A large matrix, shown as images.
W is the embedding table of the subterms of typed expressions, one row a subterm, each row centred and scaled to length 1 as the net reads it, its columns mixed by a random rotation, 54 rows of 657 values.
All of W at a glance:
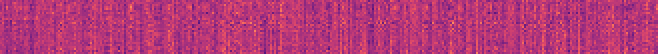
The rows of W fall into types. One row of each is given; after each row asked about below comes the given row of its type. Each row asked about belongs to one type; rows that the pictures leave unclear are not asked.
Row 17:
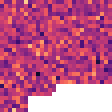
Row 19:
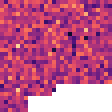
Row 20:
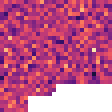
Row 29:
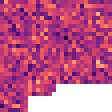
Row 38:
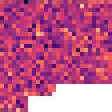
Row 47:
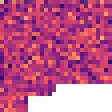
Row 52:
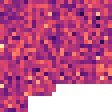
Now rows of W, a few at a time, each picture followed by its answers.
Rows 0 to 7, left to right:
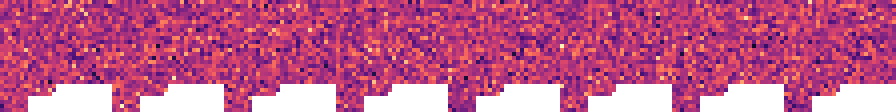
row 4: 19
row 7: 19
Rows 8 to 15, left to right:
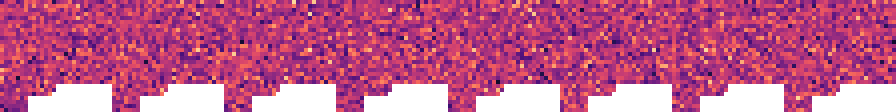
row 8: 19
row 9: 19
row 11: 47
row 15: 38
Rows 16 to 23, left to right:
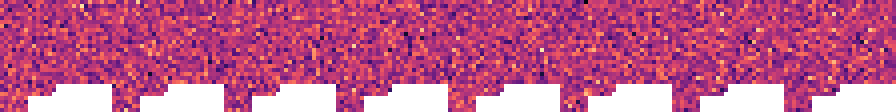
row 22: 20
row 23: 20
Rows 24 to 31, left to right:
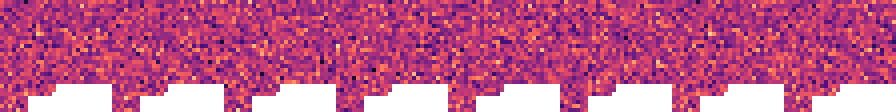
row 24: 38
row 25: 38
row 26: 17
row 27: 52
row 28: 20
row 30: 38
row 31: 38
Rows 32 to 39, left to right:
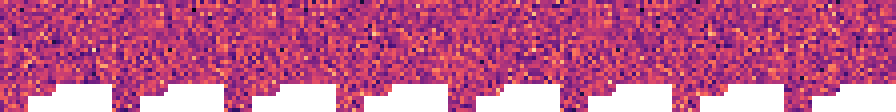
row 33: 52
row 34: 52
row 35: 38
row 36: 19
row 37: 52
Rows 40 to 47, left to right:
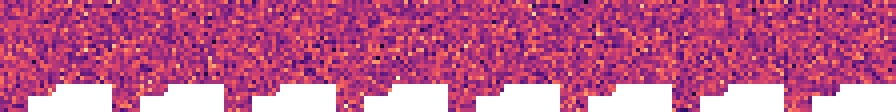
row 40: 19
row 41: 52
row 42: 47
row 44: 19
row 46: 52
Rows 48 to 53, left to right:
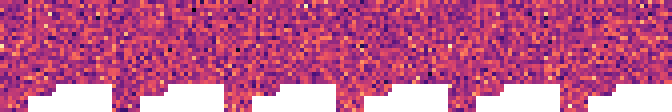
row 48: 52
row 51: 38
